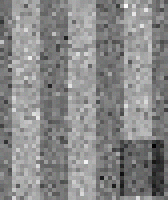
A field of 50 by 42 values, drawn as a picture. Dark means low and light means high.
Odd patch: lower, in the bottom right. Ninth with the lowest average: bottom right. Stripes: upright, repeating 3 times.
